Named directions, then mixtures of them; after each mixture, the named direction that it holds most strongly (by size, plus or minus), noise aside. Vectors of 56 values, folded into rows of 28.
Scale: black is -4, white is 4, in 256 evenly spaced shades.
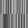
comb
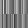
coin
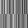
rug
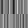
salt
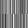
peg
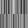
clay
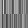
coin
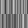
salt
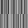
salt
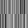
peg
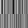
salt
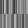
coin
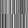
peg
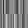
coin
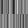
salt
